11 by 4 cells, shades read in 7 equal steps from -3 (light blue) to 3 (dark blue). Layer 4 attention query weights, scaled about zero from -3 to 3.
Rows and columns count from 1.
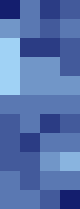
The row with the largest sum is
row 1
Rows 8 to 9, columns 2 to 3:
2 0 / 1 -1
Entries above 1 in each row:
2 0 2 0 0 0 1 1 0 0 1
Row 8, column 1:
1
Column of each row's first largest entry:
1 3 2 4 2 1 3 2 1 2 4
